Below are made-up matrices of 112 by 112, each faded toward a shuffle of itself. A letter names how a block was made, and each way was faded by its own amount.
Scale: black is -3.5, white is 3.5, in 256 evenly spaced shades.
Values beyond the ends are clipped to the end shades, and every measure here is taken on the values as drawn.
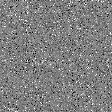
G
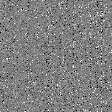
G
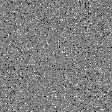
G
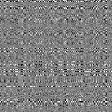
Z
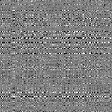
Z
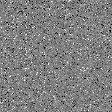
G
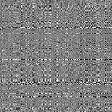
Z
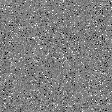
G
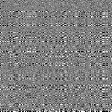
Z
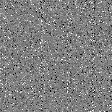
G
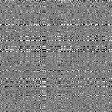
Z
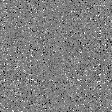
G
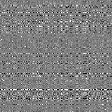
Z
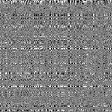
Z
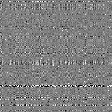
Z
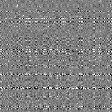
Z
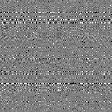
Z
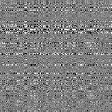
Z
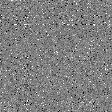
G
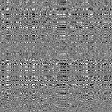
Z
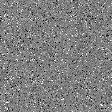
G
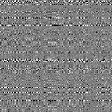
Z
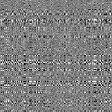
Z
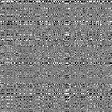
Z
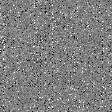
G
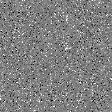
G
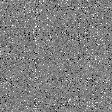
G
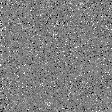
G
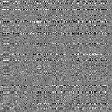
Z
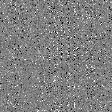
G
